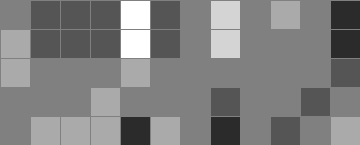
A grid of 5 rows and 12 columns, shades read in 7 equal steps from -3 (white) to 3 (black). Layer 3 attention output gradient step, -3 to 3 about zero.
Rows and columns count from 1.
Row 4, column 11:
1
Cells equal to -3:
2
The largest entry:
2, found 4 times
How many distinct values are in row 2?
6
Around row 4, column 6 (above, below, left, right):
0 -1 0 0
